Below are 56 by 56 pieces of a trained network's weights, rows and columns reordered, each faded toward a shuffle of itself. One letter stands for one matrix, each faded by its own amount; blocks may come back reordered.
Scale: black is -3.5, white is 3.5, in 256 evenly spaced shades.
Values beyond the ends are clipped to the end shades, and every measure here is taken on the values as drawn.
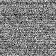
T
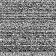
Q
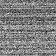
Q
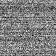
T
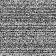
Q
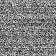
T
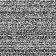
Q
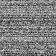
Q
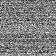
T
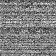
Q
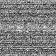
Q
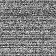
Q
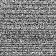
Q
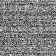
T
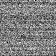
T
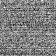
T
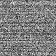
T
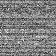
Q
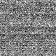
T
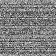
Q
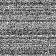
Q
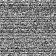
Q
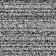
Q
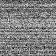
Q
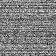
Q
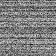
Q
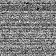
Q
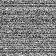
Q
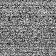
T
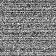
Q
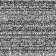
Q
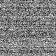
T
